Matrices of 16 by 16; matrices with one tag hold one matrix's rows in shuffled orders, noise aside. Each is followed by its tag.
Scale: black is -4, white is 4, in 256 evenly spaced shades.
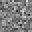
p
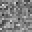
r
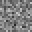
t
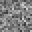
p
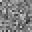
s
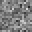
p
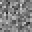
s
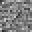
r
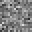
r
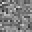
r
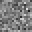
p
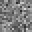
p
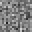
s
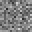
t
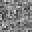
r
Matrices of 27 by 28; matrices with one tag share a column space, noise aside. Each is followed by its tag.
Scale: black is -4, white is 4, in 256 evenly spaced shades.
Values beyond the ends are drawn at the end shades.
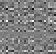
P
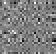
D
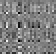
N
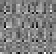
N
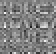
N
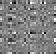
D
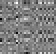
D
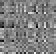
N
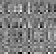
N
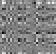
D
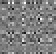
D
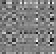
D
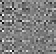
P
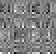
N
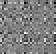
D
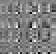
N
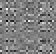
P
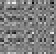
D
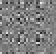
D
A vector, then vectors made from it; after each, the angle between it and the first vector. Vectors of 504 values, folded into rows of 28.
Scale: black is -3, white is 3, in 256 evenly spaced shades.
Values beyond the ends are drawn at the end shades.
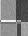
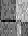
nearly opposite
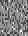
orthogonal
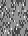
orthogonal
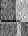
nearly opposite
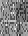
partly aligned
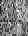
partly opposed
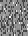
orthogonal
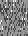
orthogonal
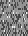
orthogonal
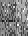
partly opposed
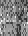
partly aligned
